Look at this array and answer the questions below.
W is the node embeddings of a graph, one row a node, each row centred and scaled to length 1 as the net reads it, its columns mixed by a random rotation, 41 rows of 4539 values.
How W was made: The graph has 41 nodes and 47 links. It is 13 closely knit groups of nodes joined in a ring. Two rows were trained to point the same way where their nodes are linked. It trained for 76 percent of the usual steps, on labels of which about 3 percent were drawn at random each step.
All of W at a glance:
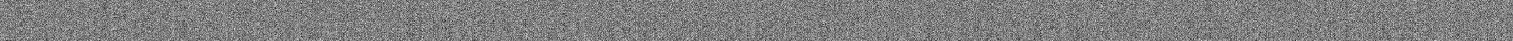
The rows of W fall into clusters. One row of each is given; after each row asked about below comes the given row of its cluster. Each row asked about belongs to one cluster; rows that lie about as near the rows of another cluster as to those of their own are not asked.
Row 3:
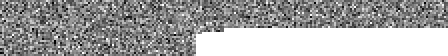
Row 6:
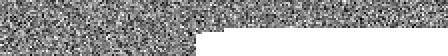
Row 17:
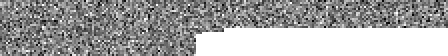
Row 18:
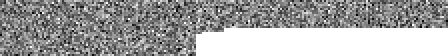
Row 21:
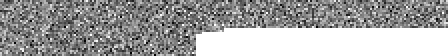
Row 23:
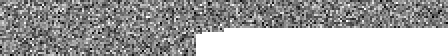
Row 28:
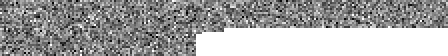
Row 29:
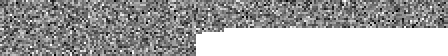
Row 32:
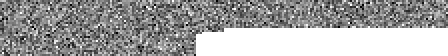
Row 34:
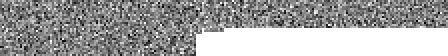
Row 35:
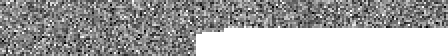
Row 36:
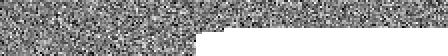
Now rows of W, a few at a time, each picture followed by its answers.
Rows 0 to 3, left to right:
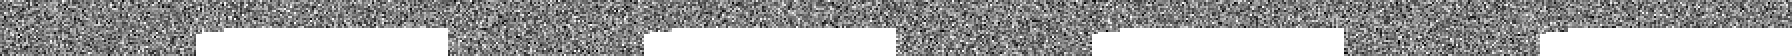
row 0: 34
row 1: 29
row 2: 6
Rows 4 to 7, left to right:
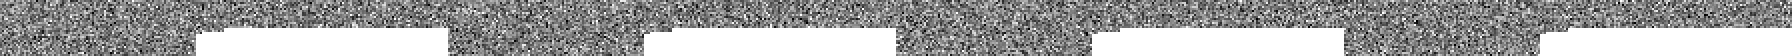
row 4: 35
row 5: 28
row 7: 36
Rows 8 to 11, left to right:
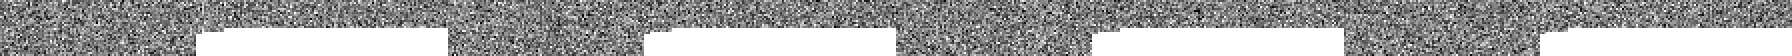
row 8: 34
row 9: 35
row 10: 17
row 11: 18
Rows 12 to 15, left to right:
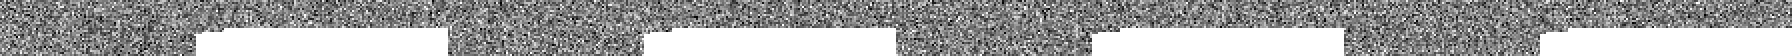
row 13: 3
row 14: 17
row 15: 36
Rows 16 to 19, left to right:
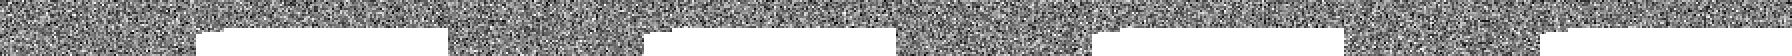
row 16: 29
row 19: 6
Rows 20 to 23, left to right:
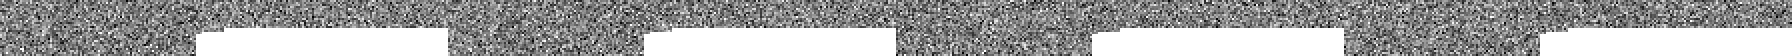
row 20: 21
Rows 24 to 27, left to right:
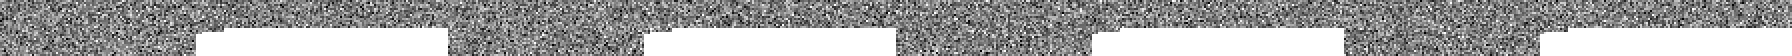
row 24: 32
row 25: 23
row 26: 36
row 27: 21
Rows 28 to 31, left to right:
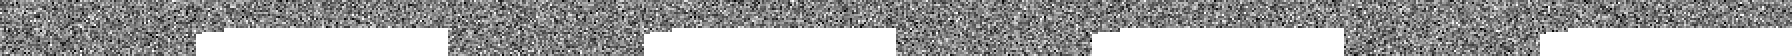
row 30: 17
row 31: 23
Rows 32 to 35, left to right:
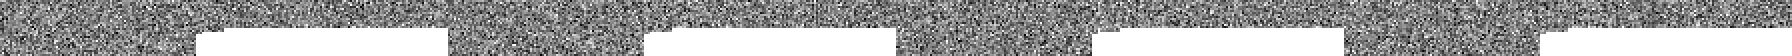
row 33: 18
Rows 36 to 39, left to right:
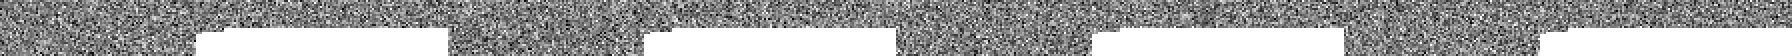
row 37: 28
